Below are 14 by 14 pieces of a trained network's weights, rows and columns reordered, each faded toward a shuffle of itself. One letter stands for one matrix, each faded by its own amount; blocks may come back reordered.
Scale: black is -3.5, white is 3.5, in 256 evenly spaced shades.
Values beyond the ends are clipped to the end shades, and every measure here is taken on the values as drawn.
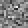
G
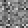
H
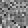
G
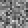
G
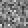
G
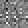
H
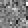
H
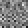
H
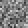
G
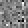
H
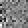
H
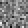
G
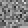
G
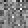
H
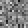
H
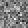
G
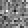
G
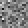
H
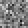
G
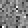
H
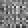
H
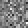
H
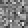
H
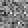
G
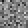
G
